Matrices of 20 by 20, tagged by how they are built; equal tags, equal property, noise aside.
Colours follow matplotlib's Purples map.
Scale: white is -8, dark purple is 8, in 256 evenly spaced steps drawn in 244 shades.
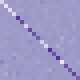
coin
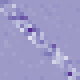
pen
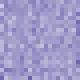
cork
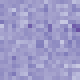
cork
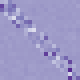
pen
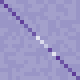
coin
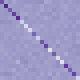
coin
